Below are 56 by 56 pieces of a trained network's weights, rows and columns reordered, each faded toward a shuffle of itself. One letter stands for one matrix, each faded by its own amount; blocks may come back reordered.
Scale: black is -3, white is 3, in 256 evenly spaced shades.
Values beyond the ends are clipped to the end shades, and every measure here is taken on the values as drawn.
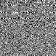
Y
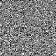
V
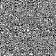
V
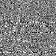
Y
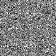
Y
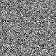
V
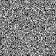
V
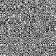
V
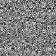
V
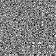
V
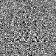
V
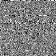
Y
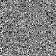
V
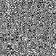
V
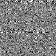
Y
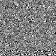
Y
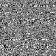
Y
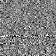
Y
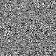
V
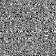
Y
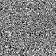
V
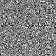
V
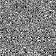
Y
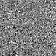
V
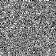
Y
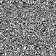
Y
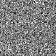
Y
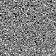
V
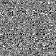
Y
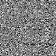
V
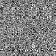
V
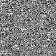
Y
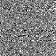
Y
